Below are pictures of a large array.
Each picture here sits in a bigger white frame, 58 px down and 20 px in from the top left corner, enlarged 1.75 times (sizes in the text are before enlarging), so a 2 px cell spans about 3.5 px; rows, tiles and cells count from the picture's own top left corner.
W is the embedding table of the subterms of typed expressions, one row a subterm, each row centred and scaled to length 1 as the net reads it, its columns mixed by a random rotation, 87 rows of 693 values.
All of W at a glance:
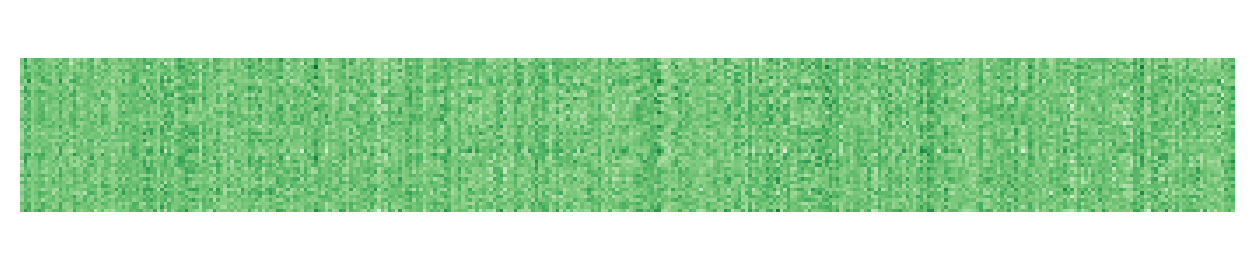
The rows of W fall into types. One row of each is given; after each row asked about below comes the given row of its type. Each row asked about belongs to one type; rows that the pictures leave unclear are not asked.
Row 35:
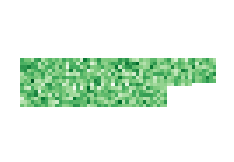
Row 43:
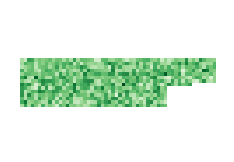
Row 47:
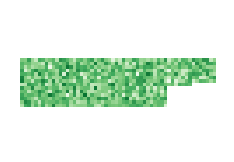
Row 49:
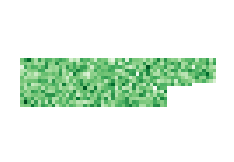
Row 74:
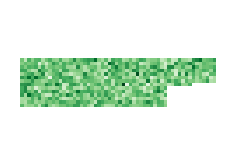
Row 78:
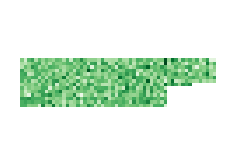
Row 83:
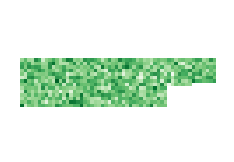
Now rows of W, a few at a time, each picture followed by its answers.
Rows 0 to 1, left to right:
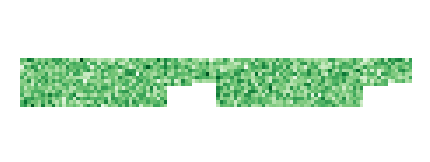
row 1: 47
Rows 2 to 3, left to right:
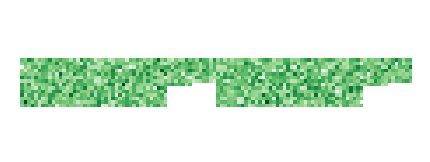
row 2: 49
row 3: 83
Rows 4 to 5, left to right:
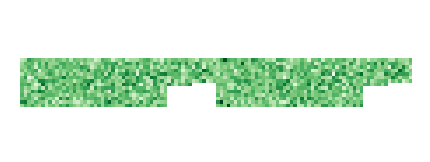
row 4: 43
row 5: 49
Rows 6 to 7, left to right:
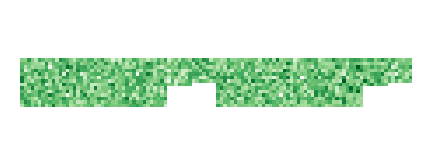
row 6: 47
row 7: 78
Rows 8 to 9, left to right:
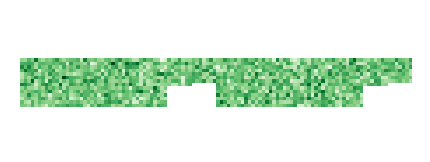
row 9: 49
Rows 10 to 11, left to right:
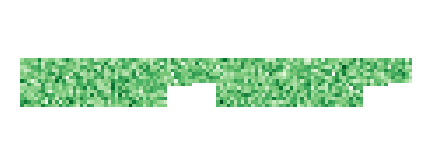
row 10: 83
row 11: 49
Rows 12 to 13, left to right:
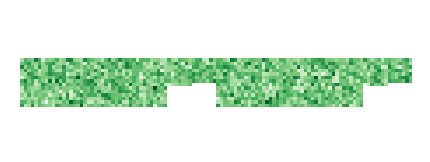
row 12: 83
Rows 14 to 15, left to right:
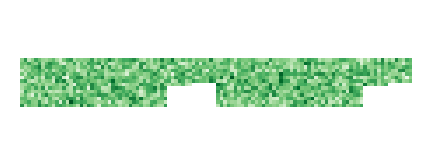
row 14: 83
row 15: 43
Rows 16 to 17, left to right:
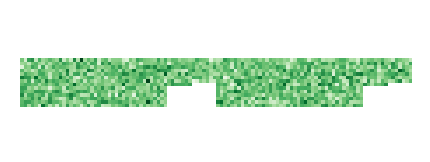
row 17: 43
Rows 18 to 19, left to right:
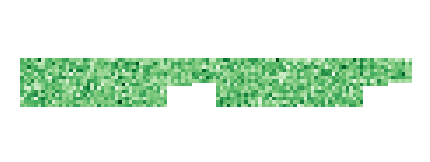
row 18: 35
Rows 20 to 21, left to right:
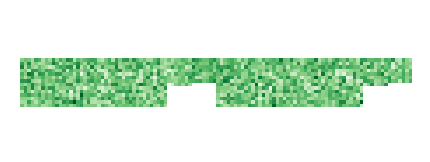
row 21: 78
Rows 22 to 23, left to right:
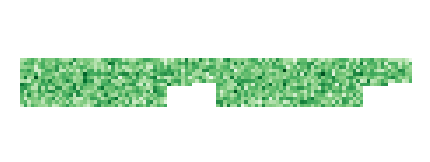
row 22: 43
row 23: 43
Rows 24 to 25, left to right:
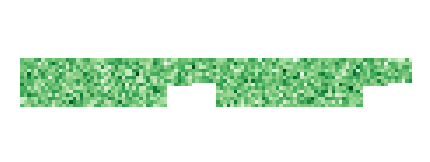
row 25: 43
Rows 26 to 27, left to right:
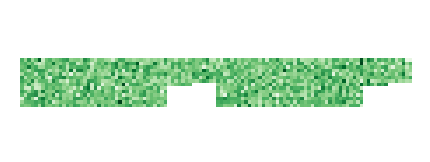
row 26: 35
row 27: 78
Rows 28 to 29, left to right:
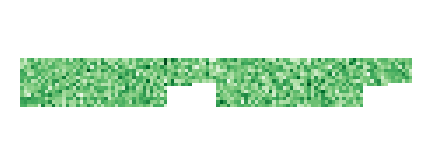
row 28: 78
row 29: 49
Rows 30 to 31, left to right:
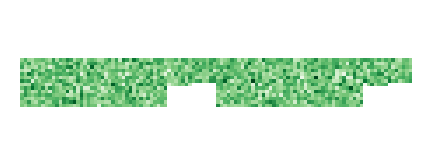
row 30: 47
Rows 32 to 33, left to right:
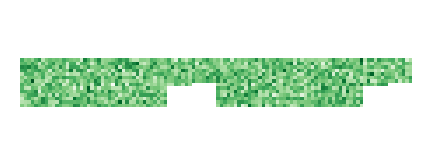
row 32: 35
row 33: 78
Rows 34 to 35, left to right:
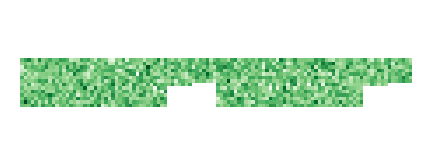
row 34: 49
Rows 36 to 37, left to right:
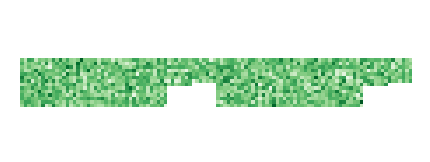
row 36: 47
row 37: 78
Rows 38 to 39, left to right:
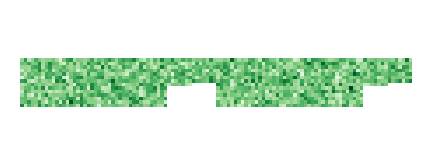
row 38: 83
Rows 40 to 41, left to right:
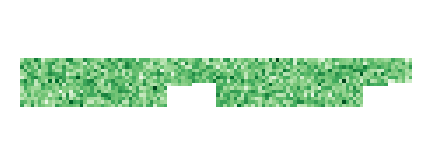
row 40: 83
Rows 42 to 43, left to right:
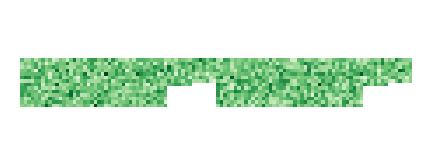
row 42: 74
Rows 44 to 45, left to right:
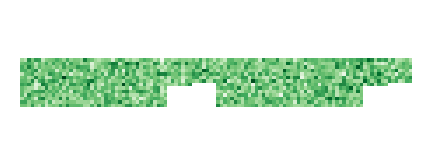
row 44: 43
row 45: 78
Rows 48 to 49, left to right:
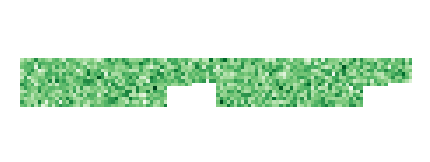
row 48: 43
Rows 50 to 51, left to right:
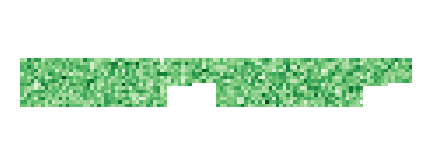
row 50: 43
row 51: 83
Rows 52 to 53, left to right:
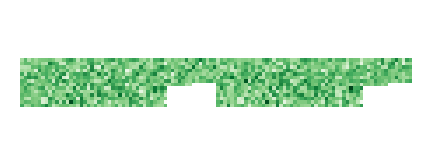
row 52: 83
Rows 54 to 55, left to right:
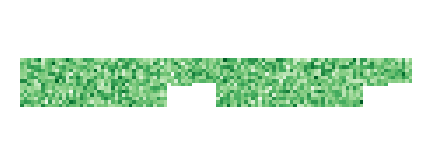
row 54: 83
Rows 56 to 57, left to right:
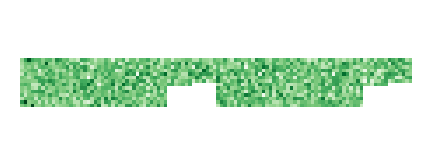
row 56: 49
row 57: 47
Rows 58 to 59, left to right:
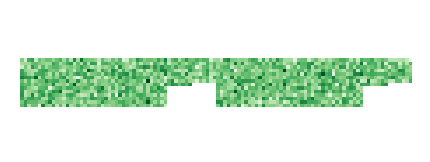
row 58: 78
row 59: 43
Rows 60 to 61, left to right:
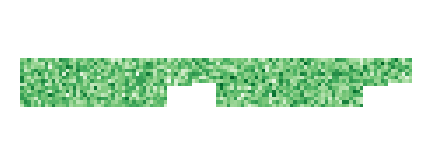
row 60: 47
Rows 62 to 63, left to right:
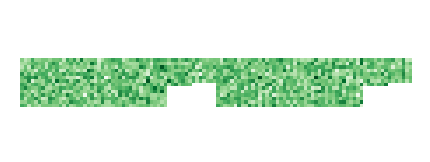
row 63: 78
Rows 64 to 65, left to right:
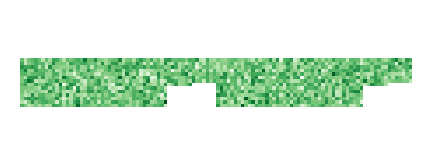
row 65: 74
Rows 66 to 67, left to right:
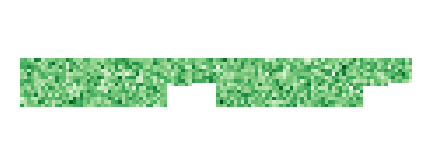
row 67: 49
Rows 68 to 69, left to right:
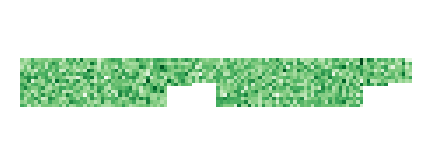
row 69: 78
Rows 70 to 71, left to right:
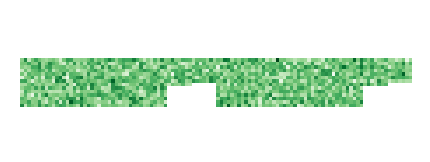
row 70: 83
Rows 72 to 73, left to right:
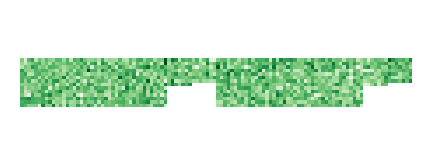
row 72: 78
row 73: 47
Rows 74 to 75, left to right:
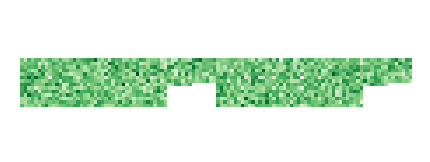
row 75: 74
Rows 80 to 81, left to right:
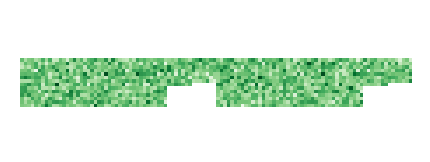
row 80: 74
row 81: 43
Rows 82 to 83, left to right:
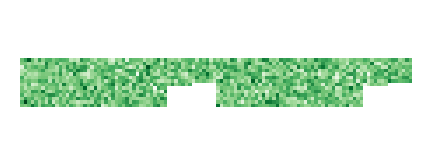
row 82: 49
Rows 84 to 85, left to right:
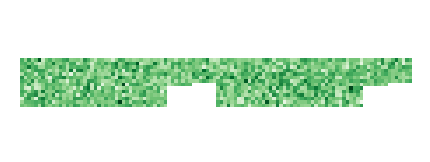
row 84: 35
